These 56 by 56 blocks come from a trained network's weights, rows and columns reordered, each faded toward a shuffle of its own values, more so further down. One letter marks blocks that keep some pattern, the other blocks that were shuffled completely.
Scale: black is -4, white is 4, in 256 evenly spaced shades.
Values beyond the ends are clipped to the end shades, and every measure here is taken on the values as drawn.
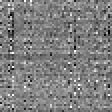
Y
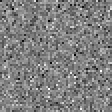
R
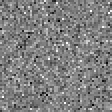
R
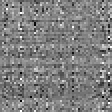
Y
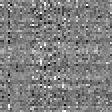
Y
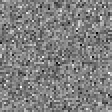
R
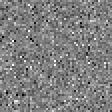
R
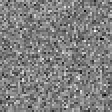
R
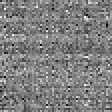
Y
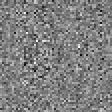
Y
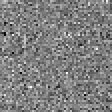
Y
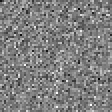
R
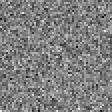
R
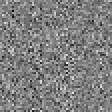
Y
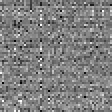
Y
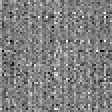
Y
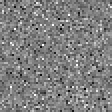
R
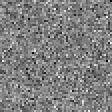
R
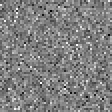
R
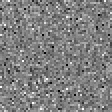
R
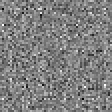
Y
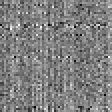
Y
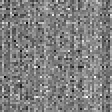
Y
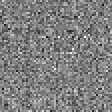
Y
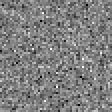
R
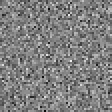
Y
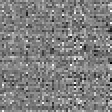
Y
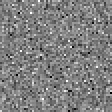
R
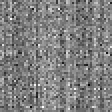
Y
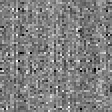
Y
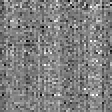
Y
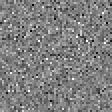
R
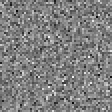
R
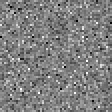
R
